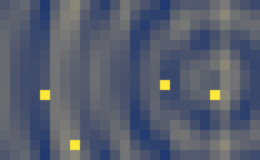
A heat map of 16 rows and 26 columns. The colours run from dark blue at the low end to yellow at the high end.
Rings: centred on the middle right. Slope: none. Lone odd cells: 4, each higher than its neighbours. Histogram: skewed, a long tail of high values.
